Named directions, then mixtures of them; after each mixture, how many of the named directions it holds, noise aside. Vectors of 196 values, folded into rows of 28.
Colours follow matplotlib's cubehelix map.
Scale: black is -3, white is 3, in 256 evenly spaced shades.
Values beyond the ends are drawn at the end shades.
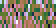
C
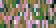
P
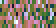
two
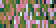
one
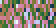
two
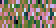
two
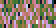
two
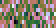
two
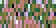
one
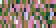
two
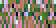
one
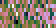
two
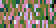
one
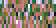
one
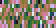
two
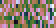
two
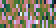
one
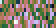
two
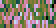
one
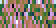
one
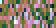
two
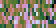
one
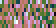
two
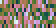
two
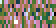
two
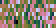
two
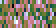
two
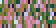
two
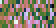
two
